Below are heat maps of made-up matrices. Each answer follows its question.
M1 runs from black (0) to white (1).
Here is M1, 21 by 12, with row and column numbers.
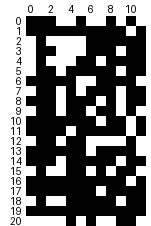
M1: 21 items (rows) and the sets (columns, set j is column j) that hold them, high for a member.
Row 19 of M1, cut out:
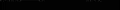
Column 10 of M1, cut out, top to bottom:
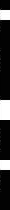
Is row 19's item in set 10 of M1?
no
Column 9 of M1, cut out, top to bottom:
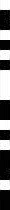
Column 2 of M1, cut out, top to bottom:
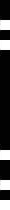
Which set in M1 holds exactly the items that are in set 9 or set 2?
3
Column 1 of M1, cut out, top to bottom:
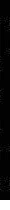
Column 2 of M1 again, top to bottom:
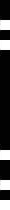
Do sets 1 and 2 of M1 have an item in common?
yes
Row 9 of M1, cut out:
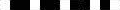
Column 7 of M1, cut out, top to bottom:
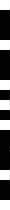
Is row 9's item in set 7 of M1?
no
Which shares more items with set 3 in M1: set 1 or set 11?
set 11
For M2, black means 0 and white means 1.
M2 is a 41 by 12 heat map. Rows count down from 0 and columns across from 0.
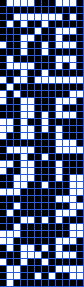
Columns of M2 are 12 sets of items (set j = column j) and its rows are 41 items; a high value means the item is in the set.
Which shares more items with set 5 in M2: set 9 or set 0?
set 9
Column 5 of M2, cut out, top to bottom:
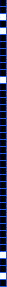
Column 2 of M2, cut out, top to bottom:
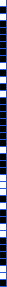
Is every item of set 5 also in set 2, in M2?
no
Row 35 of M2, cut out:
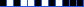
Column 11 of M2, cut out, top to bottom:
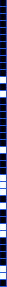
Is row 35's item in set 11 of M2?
no
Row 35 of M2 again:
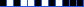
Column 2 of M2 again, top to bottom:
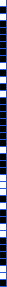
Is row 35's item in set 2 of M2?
no
